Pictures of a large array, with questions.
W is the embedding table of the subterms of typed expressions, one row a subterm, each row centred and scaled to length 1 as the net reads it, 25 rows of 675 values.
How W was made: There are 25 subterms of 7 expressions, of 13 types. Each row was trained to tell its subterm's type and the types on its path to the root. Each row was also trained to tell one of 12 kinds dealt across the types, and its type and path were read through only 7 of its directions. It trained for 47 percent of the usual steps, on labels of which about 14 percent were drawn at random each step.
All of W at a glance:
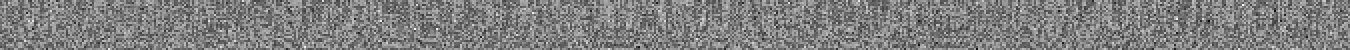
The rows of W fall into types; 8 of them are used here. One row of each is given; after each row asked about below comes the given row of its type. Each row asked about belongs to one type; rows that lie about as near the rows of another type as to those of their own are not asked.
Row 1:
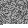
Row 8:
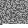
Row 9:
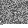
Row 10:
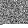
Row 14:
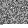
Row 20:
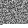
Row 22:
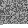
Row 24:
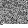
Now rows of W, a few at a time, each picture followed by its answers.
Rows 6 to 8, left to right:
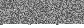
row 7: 9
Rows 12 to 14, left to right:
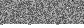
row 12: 9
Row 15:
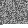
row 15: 22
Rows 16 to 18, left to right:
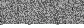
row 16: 20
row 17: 10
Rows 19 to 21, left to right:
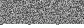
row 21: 14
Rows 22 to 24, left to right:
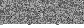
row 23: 22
